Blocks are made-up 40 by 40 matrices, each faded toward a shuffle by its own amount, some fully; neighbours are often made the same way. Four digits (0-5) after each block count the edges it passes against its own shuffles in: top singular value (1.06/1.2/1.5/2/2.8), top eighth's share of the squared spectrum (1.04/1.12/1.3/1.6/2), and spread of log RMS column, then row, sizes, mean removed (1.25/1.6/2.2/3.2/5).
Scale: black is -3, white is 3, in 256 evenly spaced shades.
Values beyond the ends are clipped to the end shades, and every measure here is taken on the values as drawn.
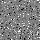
0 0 0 0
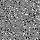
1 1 1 0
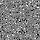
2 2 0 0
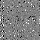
3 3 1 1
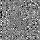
3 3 2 0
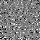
2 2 1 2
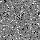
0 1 1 0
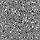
2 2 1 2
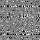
3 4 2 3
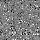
2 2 0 1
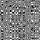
4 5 3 2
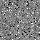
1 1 0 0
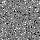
0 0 0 0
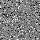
1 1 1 0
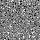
1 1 0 0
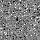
0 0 0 0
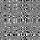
4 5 3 3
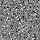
2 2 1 0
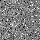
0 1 0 0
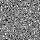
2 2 0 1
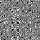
3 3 2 1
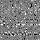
3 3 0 1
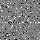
2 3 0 2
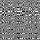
4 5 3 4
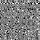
3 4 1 2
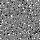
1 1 0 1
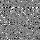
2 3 0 1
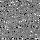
2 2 0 1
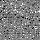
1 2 0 1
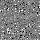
0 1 0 0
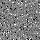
0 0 0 0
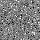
0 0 0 0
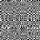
4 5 3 3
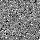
0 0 0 0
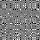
4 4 3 3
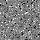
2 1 0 0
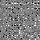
3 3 1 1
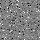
0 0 0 0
